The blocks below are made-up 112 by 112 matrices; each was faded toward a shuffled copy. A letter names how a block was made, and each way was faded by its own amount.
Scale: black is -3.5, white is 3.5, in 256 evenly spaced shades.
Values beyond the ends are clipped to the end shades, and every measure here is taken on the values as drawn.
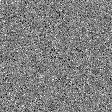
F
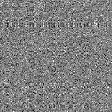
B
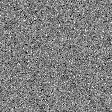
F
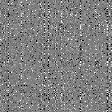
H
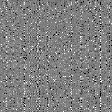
H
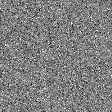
F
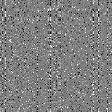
H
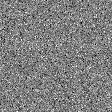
F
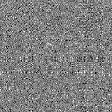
B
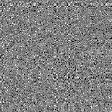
B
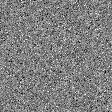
F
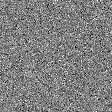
F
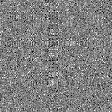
B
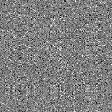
B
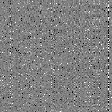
H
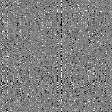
H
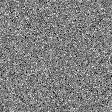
F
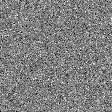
F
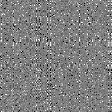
H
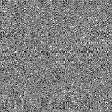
B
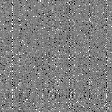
H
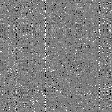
H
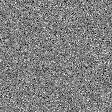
F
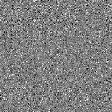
B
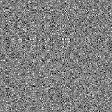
B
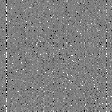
H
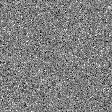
F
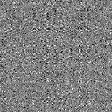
B
